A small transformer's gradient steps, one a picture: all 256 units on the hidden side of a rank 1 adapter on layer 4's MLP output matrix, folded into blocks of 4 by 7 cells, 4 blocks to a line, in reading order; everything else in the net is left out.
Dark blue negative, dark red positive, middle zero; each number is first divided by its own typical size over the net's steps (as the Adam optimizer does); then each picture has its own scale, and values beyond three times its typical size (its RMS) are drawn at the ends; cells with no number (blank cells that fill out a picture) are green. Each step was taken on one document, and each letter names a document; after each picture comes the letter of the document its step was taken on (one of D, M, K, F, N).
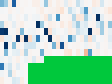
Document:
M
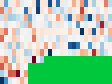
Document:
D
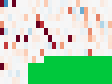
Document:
M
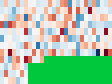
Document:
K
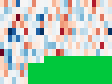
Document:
K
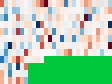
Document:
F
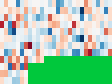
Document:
K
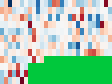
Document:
D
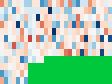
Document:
F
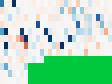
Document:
M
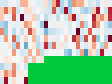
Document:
D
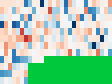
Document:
F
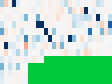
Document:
M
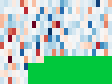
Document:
K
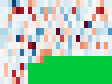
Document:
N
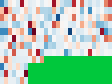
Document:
D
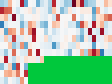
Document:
D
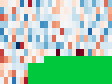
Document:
D
